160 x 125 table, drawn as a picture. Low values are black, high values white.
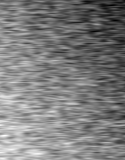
There is an overall slope up to the bottom left. Streaks run across, left to right. The ninth with the highest average is the bottom left. On average the colour sits 50% of the way up the scale. The ninth with the lowest average is the top right.
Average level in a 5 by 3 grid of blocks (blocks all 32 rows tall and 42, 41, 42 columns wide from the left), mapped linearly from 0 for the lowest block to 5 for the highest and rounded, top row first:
210 | 321 | 431 | 432 | 543
